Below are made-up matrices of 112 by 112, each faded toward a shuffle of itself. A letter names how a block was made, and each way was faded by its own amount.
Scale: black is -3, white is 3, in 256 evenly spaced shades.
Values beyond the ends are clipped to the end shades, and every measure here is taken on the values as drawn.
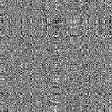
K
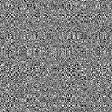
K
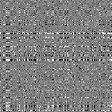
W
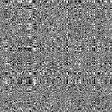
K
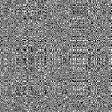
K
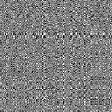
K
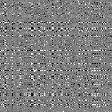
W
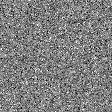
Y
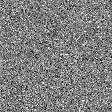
Y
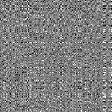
K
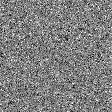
Y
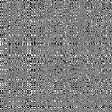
W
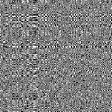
K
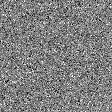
Y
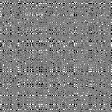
W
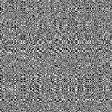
K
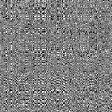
K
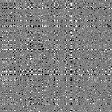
W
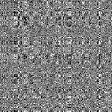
K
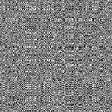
K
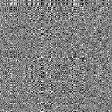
K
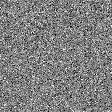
Y
